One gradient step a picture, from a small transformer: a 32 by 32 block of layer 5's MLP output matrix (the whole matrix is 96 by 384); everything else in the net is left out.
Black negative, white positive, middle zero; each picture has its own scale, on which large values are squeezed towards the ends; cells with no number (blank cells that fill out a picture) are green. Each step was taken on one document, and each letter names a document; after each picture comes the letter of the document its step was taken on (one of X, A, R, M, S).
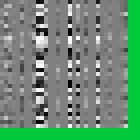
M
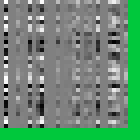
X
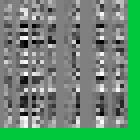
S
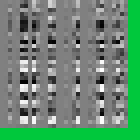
S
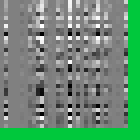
M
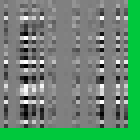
S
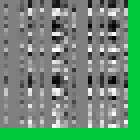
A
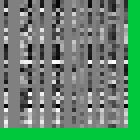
A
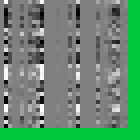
X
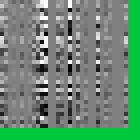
M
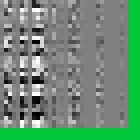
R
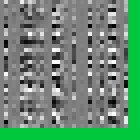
A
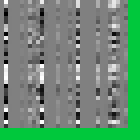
X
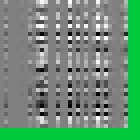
M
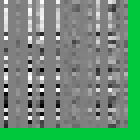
X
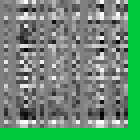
S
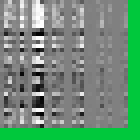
R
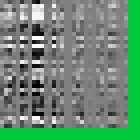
R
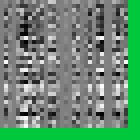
S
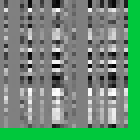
A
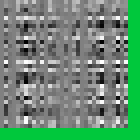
S
